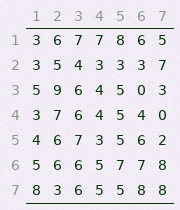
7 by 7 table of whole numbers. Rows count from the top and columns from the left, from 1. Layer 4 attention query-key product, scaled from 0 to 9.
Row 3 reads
5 9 6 4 5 0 3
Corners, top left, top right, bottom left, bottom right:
3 5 8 8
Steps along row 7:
down up down same up same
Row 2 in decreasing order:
7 5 4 3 3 3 3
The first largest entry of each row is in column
5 7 2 2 3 7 1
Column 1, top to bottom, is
3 3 5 3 4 5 8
